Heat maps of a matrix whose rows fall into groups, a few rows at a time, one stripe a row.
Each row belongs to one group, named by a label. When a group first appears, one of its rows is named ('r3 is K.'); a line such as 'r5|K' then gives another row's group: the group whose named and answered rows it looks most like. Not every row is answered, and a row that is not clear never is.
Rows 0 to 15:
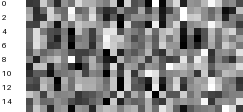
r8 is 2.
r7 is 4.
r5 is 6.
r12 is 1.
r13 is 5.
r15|6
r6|6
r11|1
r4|6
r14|4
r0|1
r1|2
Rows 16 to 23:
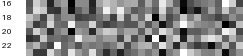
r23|2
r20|6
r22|5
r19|2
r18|5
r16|6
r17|6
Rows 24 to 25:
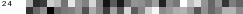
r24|2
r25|4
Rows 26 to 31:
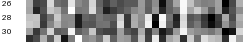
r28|5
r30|2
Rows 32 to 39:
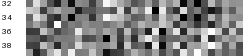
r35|5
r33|5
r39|2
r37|4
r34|6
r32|6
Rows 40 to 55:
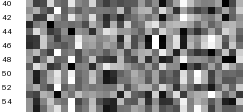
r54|2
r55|2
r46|1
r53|1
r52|5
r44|6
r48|2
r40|2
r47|5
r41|5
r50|2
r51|2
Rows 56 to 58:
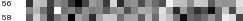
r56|4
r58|6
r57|5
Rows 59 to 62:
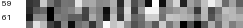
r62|6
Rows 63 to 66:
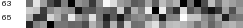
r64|5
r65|2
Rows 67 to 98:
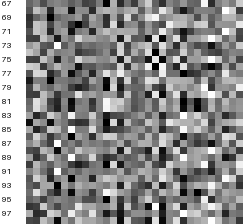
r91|5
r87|5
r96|1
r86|6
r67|4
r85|2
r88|1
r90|4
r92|6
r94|6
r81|6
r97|2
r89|2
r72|1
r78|4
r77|6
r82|6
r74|5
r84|4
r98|1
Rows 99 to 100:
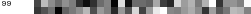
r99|4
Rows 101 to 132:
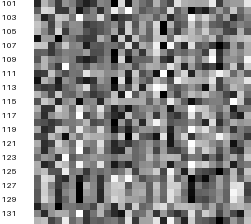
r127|6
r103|2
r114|5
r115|6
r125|5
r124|2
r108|4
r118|4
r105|5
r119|2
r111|1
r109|4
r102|6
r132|5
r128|6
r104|5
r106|4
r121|2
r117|2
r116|2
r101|4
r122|2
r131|2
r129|6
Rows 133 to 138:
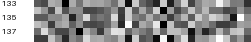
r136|5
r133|1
